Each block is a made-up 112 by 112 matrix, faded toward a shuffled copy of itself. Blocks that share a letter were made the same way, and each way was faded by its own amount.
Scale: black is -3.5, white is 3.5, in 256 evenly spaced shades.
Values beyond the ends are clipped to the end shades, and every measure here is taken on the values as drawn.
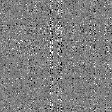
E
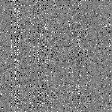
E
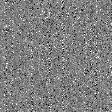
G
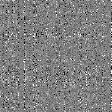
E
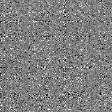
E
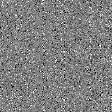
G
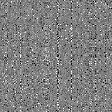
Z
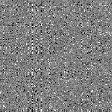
Z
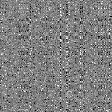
Z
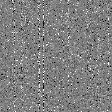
G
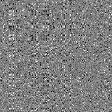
Z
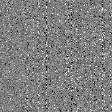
G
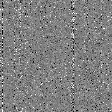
G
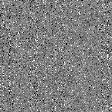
G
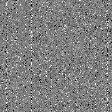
G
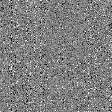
G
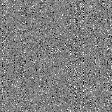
G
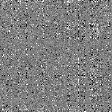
E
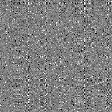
Z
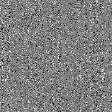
G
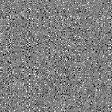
Z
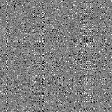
Z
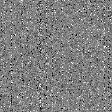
G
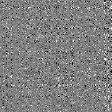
E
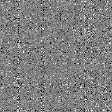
E
